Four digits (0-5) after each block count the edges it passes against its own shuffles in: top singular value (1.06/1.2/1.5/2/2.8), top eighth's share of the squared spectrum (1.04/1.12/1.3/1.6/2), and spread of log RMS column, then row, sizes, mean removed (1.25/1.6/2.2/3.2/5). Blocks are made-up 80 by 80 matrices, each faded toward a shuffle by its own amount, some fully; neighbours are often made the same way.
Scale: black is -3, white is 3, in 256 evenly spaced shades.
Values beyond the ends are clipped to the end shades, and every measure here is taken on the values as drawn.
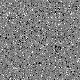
3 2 1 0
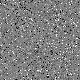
1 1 0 0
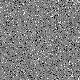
2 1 0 0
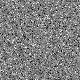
0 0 0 0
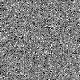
3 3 1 1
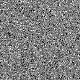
3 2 1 1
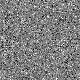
1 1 0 0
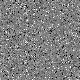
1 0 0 0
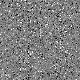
1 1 2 0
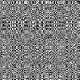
5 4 3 3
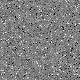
0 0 0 0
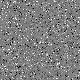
0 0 0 0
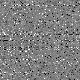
3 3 0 2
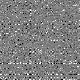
4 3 1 3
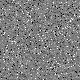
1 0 0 0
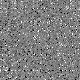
3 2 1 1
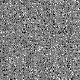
3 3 2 1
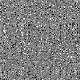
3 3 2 1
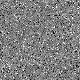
2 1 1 0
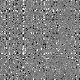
4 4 3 2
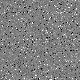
1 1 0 1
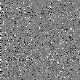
2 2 2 1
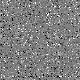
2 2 2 2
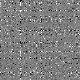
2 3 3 3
